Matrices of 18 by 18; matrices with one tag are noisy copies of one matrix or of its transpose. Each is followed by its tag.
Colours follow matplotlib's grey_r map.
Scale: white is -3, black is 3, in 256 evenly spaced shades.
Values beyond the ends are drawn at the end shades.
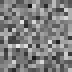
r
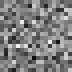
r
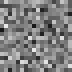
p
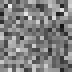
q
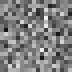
r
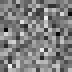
r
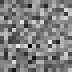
r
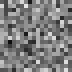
p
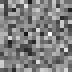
p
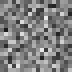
r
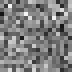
q
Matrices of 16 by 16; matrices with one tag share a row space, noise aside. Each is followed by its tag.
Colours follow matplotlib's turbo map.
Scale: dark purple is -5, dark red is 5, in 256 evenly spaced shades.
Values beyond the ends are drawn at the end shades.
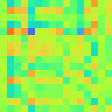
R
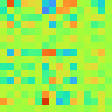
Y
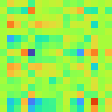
R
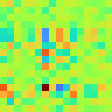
Y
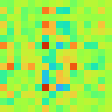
Y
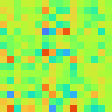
Y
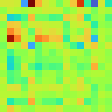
R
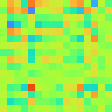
R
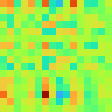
Y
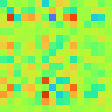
Y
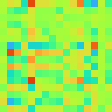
R
